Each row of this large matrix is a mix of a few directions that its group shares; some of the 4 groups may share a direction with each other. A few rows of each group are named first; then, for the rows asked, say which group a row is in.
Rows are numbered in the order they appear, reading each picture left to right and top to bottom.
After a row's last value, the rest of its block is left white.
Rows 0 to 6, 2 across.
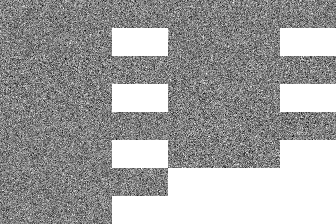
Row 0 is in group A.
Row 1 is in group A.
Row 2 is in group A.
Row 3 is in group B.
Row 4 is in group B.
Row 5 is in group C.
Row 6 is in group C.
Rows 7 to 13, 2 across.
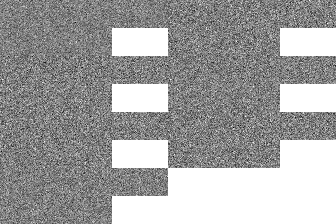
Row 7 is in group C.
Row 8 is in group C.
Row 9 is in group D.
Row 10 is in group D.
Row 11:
A
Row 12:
A
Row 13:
B
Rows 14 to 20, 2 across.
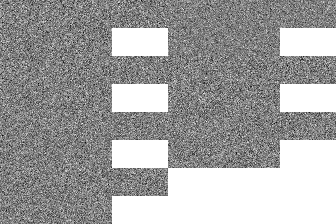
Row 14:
C
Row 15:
A
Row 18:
D
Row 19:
C
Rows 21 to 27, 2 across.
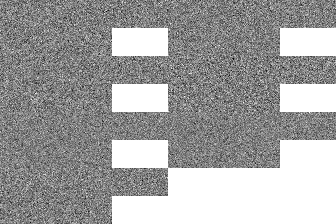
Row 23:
B
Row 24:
A
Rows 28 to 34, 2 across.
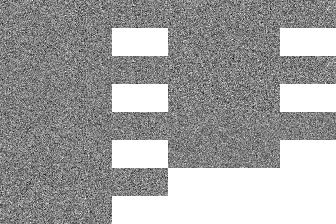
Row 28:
B
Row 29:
A
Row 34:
D
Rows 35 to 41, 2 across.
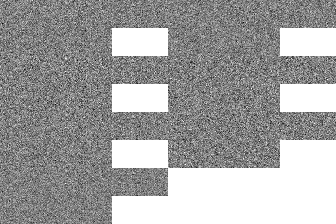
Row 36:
C
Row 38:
C
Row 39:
B
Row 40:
A
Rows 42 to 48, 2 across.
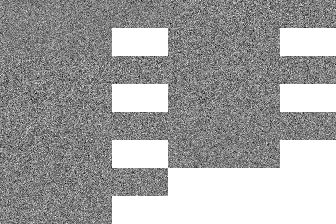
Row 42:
C
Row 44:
B
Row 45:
B
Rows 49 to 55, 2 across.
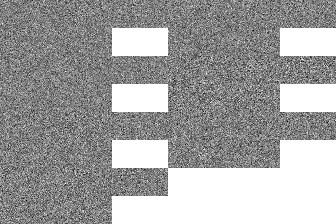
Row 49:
B
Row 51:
D
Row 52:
B
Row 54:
B
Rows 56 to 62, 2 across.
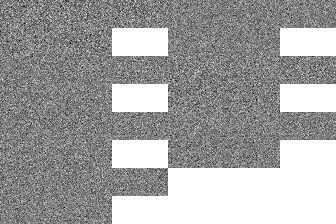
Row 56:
A
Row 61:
D
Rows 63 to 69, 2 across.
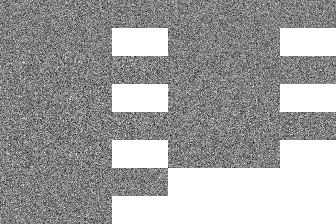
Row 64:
D
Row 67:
A
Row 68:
D
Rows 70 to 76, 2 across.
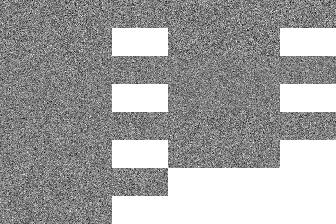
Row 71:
C
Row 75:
D
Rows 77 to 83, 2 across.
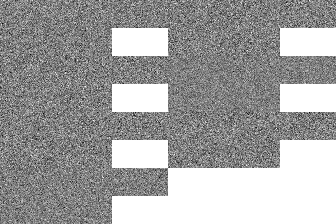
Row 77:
D
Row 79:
A
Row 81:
B
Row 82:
C
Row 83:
A
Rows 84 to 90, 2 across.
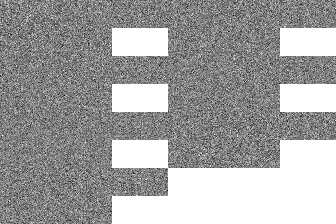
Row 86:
A
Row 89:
B
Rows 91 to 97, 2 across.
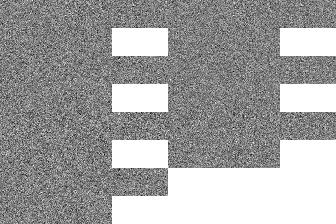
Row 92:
D
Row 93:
C
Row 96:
A
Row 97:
C
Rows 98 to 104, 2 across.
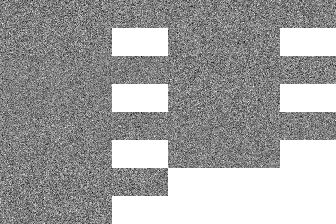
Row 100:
C
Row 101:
D
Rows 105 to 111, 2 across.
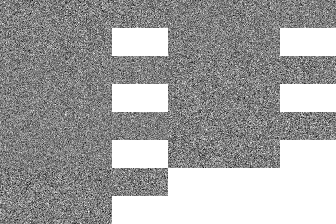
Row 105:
C
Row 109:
A
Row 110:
B
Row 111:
D
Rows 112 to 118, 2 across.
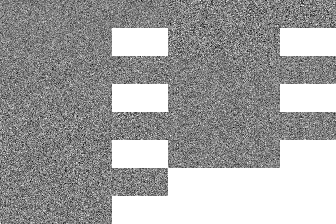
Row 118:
A
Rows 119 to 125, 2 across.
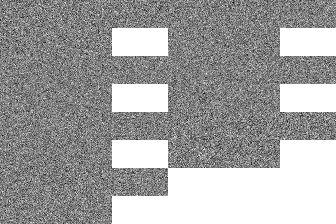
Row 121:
A
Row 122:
B
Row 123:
D
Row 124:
B
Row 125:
D
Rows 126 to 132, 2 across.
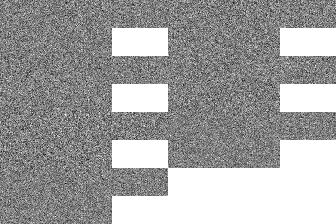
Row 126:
B
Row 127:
A
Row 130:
A
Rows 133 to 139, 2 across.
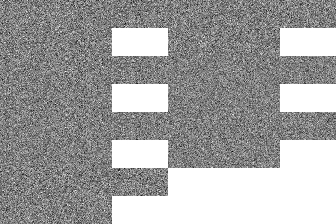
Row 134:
B
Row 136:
D
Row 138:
A
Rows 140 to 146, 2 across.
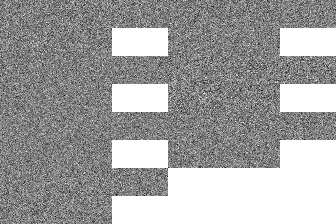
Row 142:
A
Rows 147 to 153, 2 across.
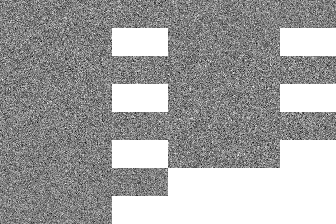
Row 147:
C
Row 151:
A
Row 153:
D
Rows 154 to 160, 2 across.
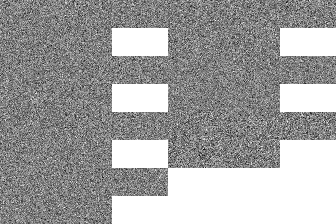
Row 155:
C
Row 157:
D
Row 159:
B
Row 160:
A
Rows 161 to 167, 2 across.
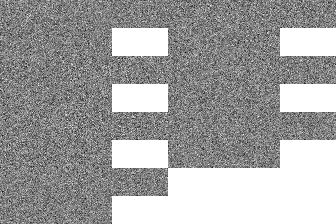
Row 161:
D
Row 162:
A
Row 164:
B
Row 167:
D
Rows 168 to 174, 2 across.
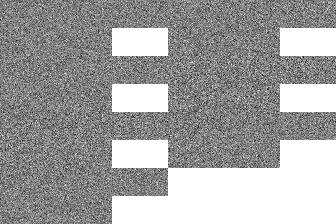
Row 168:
A
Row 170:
C
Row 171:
A
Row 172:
D
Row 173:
D
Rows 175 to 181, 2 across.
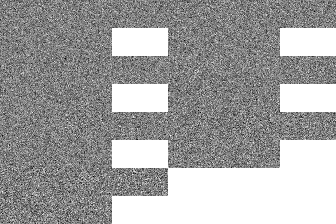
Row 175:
A
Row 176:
A
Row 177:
A
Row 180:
D
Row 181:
B
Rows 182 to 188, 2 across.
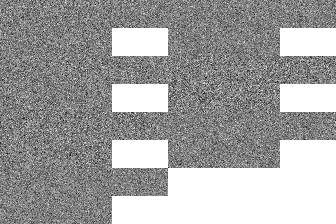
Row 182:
A
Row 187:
C
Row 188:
D
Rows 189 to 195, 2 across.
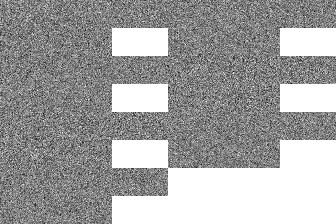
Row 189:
D
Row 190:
A
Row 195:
A
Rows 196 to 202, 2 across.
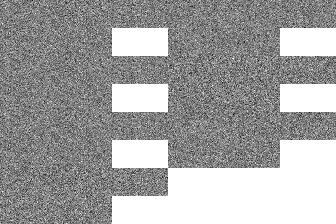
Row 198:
D
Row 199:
A
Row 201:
C
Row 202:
D
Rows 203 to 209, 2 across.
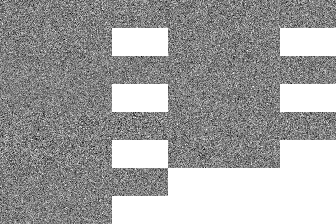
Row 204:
C
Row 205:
C
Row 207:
B
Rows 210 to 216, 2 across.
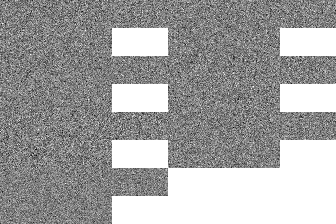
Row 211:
A
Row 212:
D
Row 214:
B
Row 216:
A
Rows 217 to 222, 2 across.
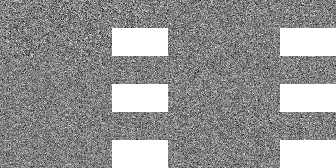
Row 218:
B
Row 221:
C
